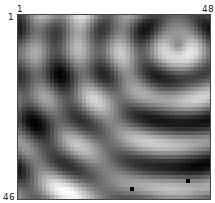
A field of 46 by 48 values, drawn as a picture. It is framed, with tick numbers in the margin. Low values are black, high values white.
Ninth with the lowest average: middle left. Lone odd cells: 2, each lower than its neighbours. Stripes: horizontal, repeating 4 times. Rings: centred on the top right.
